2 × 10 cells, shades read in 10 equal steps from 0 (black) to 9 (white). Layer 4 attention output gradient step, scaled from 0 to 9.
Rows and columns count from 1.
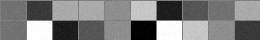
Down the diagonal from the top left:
4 9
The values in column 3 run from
1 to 6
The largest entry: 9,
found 2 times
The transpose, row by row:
4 4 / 2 9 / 6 1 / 6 3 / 5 5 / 7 0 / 1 9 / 3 7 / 4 5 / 6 2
